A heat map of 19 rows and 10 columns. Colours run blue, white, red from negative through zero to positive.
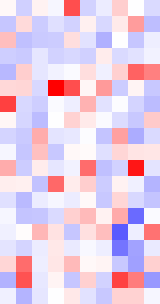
Mirror symmetry: none. Roughest part: bottom right. Histogram: skewed, a long tail of high values. Odd rows or columns: none. Odd patch: rougher, in the bottom right. Slope: none.
